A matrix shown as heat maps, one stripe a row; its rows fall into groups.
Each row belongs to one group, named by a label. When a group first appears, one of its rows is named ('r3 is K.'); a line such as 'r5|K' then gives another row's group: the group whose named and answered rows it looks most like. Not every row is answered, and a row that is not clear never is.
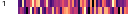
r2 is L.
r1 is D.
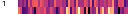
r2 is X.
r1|D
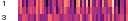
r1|X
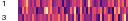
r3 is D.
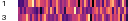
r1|D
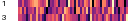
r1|D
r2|X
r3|L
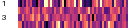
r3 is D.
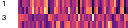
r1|D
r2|D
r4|X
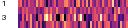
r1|X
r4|L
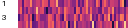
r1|D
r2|X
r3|L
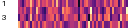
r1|D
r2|L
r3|L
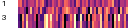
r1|X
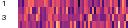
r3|L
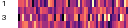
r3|L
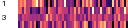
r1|X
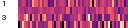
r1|D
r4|L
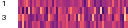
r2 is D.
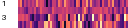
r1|X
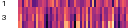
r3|X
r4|X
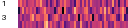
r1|X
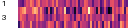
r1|D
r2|X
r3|X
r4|L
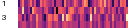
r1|L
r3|L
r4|L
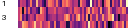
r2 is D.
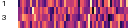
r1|L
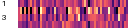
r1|L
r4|L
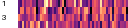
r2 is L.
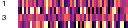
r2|D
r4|D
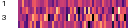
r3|D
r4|L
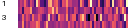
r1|L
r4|D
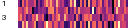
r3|X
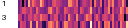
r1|D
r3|D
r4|L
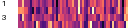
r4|L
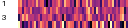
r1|X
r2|D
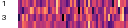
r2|D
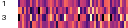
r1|L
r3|L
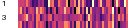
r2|X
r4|X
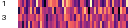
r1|L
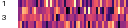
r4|X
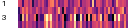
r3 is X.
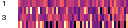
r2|D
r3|L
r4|X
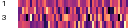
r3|L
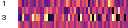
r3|D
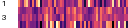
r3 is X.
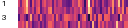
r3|L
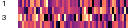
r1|D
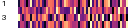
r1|L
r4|L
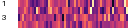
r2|L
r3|L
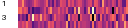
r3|D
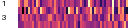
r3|L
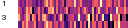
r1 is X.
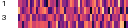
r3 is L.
